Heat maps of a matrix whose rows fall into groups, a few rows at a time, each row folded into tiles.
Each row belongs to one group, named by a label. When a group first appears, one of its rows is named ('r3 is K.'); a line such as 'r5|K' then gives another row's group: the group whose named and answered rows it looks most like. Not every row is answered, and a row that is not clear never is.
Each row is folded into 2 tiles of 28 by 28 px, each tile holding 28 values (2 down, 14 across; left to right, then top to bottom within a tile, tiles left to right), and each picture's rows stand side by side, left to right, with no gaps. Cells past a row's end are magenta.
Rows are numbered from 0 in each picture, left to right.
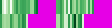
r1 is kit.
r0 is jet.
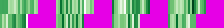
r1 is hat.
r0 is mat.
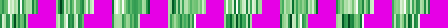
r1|kit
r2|jet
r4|hat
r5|jet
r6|mat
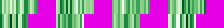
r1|hat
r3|kit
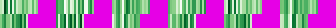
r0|hat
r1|mat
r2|kit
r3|kit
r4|hat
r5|kit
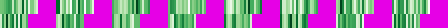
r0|hat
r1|mat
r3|mat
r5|jet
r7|hat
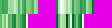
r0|mat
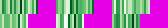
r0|kit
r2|hat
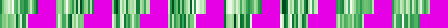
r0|jet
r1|kit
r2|kit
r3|hat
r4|jet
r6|mat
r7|mat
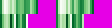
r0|jet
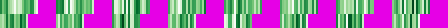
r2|jet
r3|kit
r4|kit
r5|kit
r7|kit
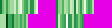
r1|mat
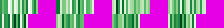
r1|mat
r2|hat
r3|hat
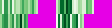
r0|hat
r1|hat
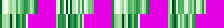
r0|jet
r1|hat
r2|jet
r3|hat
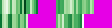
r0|jet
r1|mat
